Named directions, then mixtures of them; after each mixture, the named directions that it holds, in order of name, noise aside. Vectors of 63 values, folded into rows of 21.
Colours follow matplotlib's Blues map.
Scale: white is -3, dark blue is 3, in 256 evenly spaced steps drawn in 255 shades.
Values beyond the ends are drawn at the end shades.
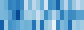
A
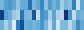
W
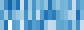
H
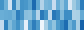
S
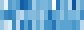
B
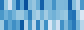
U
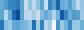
A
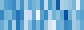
A, S, W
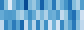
U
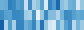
A, W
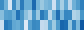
S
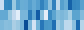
A, S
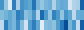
S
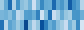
S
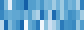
S, U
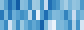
A, H, W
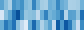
A, S, W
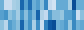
A, B, H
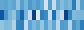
S, W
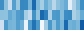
S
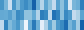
S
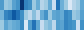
A, B, S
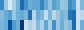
H, U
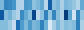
H, W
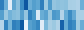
S, U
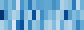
W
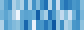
A, S
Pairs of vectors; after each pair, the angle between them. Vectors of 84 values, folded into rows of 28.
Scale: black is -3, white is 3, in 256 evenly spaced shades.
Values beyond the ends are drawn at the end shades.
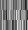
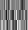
partly aligned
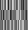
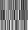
partly aligned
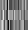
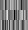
partly opposed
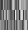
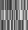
partly aligned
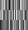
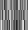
partly opposed
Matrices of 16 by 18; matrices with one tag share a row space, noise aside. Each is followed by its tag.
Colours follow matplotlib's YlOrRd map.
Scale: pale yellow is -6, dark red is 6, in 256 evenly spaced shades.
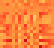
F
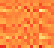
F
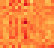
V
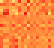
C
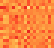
C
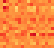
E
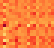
E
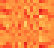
F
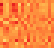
C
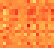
E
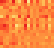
C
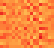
F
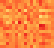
F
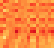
E
